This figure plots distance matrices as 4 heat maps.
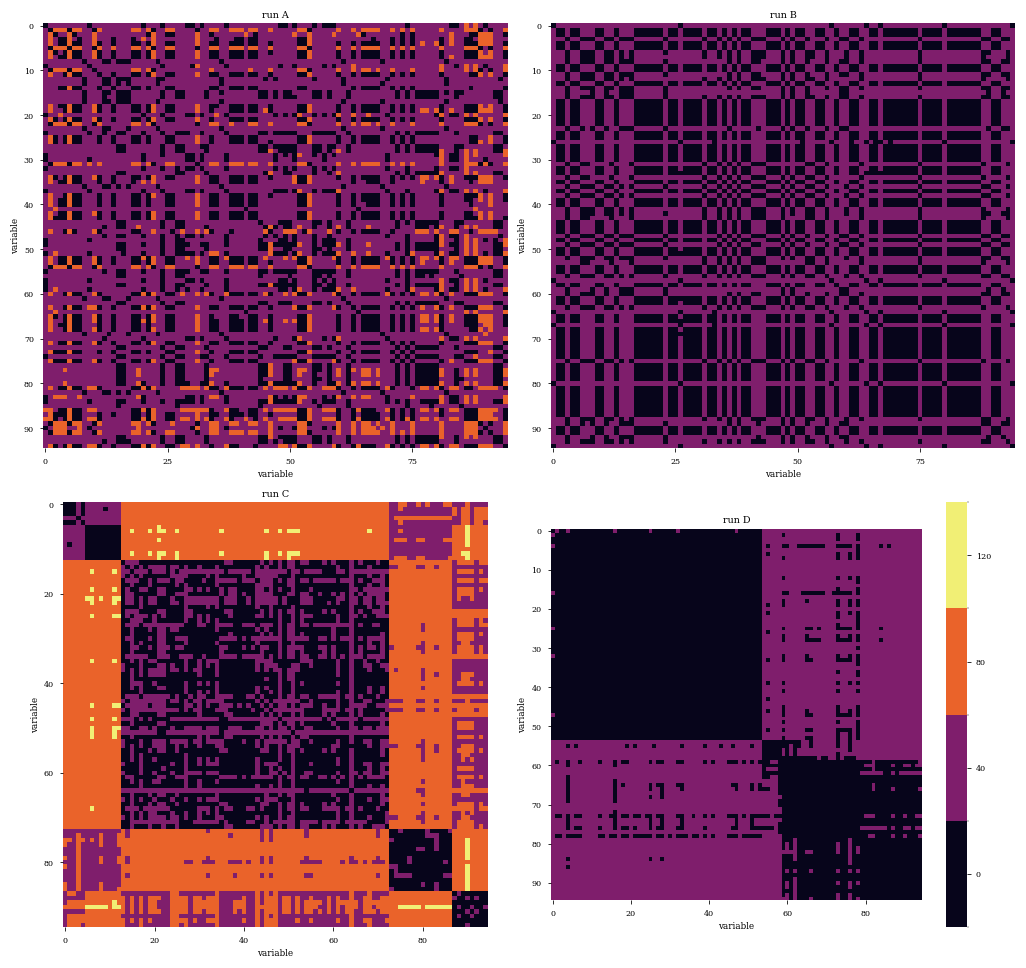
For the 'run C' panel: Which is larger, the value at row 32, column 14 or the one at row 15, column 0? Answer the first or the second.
the second
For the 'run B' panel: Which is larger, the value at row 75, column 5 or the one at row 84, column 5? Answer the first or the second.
the first
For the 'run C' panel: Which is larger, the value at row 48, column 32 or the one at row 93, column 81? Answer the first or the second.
the second
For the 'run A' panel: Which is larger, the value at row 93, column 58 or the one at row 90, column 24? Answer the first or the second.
the second
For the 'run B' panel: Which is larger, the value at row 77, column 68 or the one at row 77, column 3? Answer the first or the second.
the second
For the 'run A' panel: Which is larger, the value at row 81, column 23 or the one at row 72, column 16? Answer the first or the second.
the first
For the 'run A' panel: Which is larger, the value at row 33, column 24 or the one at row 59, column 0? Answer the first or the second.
the first
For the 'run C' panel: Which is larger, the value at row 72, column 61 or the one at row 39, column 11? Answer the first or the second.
the second
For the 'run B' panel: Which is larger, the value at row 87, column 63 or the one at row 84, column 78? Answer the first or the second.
the first
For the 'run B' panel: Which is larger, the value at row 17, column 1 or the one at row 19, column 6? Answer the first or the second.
the second
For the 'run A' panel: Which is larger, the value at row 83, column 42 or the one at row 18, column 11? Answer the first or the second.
the first
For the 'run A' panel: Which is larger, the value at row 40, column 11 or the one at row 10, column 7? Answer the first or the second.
the second
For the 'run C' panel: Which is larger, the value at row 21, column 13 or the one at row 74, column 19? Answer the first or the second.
the second
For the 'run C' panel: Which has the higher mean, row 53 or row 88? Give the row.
88
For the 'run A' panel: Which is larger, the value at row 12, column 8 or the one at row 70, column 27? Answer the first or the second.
the second
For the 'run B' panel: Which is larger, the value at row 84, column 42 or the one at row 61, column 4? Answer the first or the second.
the first
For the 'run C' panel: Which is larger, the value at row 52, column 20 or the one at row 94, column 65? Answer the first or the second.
the second
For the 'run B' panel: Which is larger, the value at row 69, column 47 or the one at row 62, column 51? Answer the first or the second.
the first
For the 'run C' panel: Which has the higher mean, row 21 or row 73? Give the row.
73
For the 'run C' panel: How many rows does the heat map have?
95
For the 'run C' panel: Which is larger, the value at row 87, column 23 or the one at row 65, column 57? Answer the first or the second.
the first
